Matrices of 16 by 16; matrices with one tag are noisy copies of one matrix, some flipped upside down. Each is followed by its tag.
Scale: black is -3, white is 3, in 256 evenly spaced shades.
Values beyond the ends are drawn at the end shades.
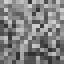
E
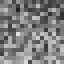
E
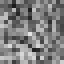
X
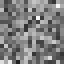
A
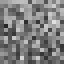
E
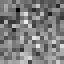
E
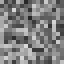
X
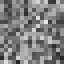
A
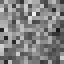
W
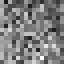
W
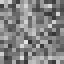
A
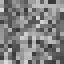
A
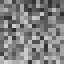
E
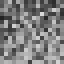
E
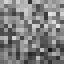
E
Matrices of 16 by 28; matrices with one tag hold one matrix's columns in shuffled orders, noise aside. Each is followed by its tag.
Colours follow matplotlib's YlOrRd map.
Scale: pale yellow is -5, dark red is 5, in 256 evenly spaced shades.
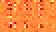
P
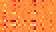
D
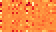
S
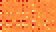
D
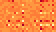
D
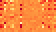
P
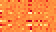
D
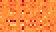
D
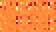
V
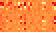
V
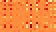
P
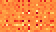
D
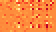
P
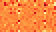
S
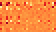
V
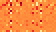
S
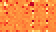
S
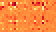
V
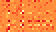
D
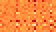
D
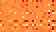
D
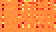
P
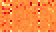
S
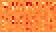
V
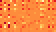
P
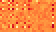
P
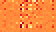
P
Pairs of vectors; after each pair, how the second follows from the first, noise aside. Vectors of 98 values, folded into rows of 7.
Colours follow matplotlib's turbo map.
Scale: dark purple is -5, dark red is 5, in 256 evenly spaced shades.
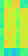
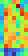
scaled up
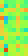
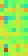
copied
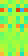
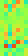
wrapped around
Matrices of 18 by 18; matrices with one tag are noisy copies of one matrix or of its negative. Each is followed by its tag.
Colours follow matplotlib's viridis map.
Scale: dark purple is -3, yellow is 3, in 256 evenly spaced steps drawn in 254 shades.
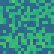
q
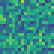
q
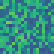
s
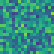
q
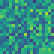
s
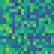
q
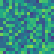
s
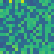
s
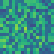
s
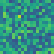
q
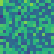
q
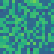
s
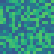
q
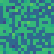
q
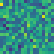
s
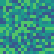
q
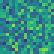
s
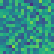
s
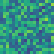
q
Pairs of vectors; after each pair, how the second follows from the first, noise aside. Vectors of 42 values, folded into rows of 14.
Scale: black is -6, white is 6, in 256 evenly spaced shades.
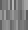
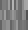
copied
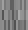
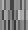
scaled up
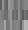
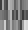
scaled up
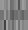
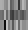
scaled up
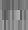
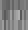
copied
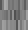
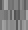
copied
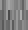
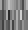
scaled up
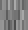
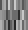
scaled up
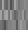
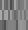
copied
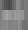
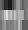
scaled up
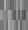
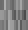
copied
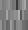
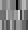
scaled up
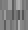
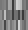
scaled up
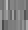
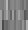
copied
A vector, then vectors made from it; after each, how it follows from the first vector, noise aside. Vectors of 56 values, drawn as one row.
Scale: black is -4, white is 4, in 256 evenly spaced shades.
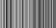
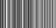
negated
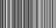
negated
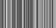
negated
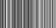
negated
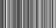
negated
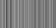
shrunk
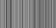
shrunk
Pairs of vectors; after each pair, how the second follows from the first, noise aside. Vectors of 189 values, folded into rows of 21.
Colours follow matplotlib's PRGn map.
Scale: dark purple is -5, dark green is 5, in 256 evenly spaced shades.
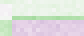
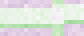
wrapped around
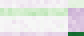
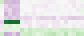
wrapped around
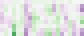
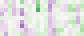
wrapped around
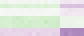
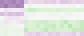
wrapped around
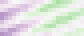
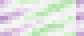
wrapped around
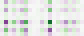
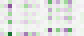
wrapped around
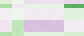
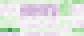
reversed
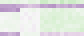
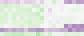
reversed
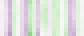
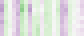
wrapped around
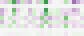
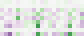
reversed
